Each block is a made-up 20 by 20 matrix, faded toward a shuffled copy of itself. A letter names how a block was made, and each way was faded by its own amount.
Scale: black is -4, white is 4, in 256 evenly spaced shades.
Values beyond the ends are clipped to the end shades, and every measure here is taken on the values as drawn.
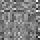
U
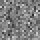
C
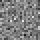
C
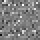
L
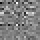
U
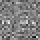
U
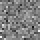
C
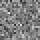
C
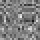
U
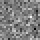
C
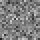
C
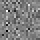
U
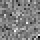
C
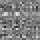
U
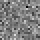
C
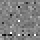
L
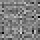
U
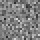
C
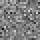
C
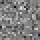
L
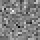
C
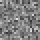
C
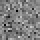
C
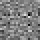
U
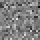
L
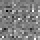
L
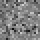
L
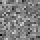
C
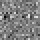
L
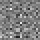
U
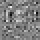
U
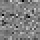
L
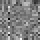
U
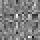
U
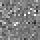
L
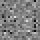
U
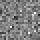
C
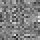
U
